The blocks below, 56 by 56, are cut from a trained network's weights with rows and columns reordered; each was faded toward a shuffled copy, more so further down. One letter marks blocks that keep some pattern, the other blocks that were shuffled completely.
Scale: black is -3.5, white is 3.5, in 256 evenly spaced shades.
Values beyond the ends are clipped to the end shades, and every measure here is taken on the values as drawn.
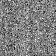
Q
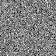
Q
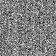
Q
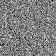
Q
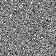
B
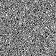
B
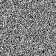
B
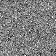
B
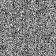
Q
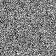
B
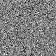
B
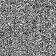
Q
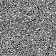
B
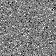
B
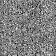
Q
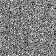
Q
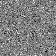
Q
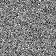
B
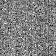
Q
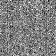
Q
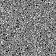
B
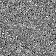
B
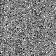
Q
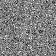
B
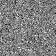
B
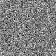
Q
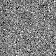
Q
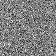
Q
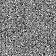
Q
